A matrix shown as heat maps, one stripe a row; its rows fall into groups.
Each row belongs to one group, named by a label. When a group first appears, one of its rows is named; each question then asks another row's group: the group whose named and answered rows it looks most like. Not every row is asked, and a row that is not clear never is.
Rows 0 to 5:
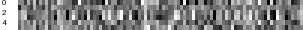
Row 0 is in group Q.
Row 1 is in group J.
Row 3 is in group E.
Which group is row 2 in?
E
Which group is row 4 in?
Q
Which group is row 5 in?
J
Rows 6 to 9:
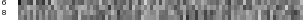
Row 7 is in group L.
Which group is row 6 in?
J
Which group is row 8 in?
Q
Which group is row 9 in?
Q
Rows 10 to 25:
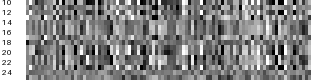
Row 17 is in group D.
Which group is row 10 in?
E
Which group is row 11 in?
D
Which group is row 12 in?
E
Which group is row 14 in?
Q
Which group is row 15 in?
Q
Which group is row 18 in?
J
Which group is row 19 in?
E
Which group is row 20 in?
E
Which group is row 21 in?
Q
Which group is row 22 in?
Q
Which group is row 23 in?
E
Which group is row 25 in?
J
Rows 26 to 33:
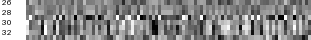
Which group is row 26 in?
J
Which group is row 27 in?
L
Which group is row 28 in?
L
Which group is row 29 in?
E
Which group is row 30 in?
D
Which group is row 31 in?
D
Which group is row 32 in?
D
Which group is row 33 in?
Q
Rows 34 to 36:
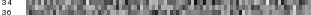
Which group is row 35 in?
L
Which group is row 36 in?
D
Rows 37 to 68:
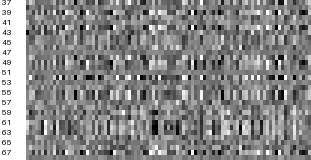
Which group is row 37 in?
E
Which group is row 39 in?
Q
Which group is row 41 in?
D
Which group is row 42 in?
Q
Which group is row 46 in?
J
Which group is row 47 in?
J
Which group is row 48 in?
E
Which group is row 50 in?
Q
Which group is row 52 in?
E
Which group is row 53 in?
D
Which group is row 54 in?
Q
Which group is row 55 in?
E
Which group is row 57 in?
J
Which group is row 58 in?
L
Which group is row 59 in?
D
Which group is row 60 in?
L
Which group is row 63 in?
D
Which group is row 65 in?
Q
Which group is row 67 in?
Q
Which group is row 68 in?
L
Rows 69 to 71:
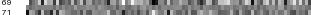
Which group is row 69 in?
D
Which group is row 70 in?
L
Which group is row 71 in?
J
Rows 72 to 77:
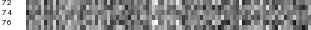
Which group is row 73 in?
Q
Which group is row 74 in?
J
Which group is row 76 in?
J
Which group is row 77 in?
Q
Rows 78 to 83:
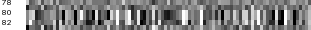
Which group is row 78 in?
D
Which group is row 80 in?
E
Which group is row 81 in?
E
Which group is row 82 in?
E
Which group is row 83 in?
J
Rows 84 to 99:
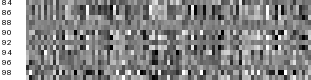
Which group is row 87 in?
Q
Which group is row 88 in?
L
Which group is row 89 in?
L
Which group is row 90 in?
E
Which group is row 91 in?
Q
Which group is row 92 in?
D
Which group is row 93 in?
Q
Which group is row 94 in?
D
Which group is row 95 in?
D
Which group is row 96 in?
D
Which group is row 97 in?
J
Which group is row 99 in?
D
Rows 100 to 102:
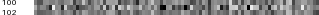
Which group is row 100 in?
L
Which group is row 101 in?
D
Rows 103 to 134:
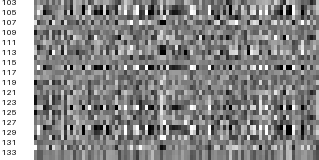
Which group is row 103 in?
Q
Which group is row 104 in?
E
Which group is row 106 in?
J
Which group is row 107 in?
D
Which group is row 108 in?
J
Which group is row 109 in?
J
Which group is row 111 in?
L
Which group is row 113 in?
D
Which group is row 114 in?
J
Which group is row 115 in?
L
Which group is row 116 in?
E
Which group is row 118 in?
J
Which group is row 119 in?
J
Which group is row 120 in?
L
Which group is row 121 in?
Q
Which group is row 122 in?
J
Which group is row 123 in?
J
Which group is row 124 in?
E
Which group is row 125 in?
J
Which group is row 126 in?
Q
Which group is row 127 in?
J
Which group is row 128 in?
E
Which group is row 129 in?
E
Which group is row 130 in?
J
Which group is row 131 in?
L
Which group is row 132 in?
D
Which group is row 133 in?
L
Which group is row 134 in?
L
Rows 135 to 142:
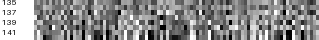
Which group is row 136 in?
L
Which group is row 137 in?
Q
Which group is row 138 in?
D
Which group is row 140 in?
D
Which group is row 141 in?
E
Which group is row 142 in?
E
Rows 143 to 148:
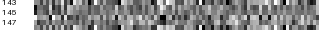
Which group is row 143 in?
Q
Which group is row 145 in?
J
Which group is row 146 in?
D
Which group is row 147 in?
D
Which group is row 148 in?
Q
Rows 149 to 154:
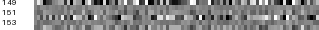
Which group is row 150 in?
L
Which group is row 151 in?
L
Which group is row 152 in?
Q
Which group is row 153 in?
L
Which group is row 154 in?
L
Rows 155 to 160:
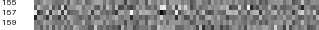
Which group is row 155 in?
L
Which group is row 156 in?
J
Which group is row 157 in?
D
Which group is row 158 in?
J
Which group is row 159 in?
L
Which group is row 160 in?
Q
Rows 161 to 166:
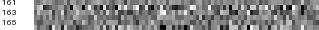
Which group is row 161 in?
L
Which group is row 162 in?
E
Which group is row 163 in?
J
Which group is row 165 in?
L
